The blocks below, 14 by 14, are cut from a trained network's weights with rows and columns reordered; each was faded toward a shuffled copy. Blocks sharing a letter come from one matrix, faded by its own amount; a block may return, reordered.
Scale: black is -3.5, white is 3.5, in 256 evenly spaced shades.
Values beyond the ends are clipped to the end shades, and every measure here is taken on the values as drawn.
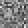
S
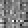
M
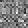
S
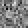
S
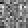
S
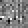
M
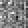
M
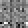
M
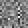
S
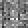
M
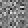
S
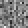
S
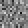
S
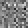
S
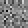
S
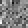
S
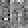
M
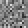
S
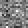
S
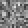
S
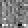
M
